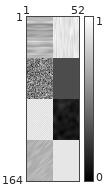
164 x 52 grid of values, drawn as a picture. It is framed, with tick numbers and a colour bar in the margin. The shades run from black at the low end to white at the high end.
It is made of 4 by 2 panels. Panel 1,1: high, streaked across. Panel 1,2: very high, streaked downward, faint in contrast. Panel 2,1: middling, fine-grained, strong in contrast. Panel 2,2: low, flat. Panel 3,1: very high, checkered, faint in contrast. Panel 3,2: very low, blotchy, faint in contrast. Panel 4,1: high, slanting up to the right, faint in contrast. Panel 4,2: very high, flat.
